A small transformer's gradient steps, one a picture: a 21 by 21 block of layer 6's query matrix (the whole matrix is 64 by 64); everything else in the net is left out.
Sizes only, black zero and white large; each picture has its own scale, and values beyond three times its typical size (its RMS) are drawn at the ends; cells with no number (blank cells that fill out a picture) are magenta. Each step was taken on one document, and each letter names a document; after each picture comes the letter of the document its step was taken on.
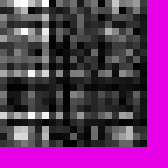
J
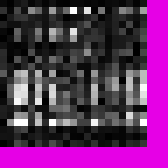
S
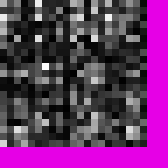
J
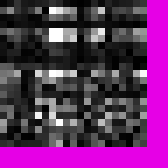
S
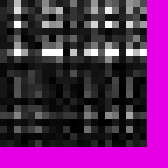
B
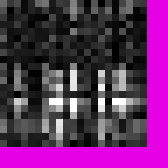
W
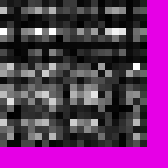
S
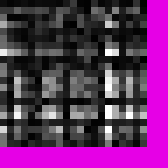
B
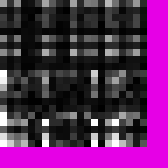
B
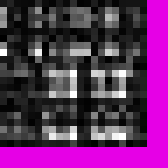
B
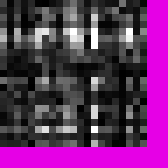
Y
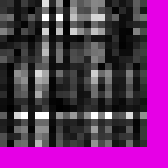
J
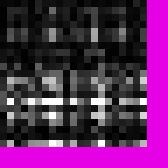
S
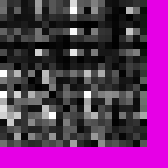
S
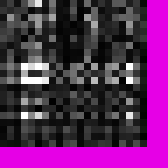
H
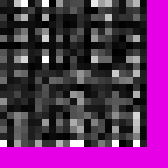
J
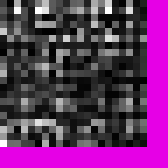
W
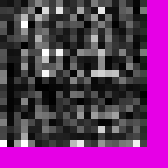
J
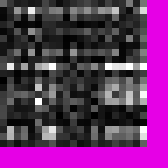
S
